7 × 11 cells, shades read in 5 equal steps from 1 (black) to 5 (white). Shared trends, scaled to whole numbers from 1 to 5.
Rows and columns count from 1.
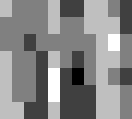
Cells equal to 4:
23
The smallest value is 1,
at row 5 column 7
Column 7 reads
2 3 3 2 1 2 2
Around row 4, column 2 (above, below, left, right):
3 3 4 3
